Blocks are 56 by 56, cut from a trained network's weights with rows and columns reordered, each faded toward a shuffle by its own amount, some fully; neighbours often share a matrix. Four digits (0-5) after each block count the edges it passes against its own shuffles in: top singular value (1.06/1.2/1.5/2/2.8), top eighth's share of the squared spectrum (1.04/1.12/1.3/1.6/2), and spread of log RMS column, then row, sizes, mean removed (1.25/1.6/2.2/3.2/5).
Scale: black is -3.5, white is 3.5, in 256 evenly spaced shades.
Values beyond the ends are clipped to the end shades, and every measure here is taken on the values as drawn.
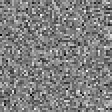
3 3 1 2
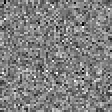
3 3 2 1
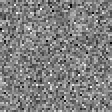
1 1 0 0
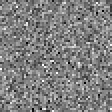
0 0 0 0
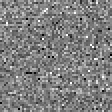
1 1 0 0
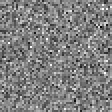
1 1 0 0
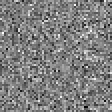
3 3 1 1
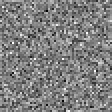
0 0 0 0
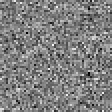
3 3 1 0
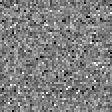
1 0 0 0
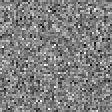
0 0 0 0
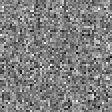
2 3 1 1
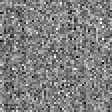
1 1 0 1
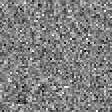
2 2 0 0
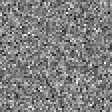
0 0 0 0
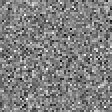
1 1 0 0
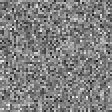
2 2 0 0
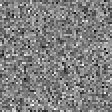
1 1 0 0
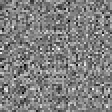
3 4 2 1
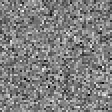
1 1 0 0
